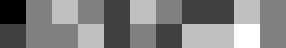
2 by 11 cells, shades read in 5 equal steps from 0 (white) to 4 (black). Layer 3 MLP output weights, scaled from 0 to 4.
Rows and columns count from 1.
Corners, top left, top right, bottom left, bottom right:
4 2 3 2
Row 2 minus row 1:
-1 0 1 -1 0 1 1 -2 -2 -1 0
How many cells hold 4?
1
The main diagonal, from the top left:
4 2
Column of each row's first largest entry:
1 1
